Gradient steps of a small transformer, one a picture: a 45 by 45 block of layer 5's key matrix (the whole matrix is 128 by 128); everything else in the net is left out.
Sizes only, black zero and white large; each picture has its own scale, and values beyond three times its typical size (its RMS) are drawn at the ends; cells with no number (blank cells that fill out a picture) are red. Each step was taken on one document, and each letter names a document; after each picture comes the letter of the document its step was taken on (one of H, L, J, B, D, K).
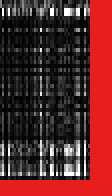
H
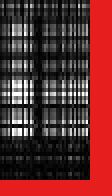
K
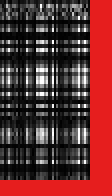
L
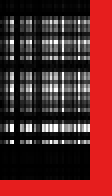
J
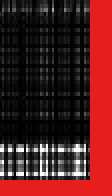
H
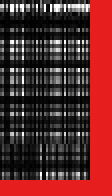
L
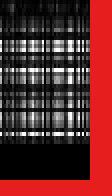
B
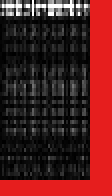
K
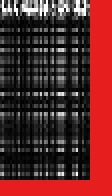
H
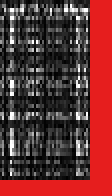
B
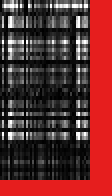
B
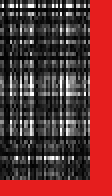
K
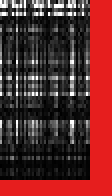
K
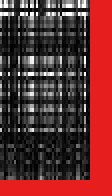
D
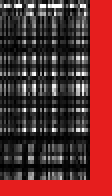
D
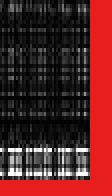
H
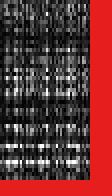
D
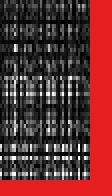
K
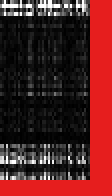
D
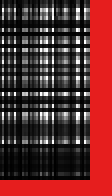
H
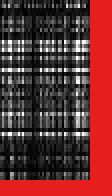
B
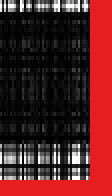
J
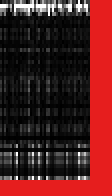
J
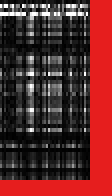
D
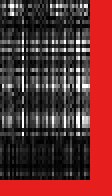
L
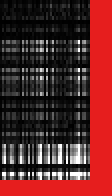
L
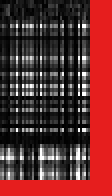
D
